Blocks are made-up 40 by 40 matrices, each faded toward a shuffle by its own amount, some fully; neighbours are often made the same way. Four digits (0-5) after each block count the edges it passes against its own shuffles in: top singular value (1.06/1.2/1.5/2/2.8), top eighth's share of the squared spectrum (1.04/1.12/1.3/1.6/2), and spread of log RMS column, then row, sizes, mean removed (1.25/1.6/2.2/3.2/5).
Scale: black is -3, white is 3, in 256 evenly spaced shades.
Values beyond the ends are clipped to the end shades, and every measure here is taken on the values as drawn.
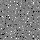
2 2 0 0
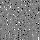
2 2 0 0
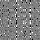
4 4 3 1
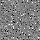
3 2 0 0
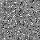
2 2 1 0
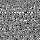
2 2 0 3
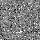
0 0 0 1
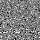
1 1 0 1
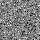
0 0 0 0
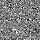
0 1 0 2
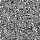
0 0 0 0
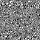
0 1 0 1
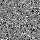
0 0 0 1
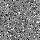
0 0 0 0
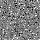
0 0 0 0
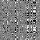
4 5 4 2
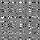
4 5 3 3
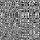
4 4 2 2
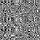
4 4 2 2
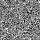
0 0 0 0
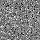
0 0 0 0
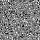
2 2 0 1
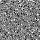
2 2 0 0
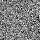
1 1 1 0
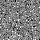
1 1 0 0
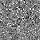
3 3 0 1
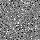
0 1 0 0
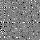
3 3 1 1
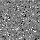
1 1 0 0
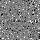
1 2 0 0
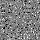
2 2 0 0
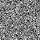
0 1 2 0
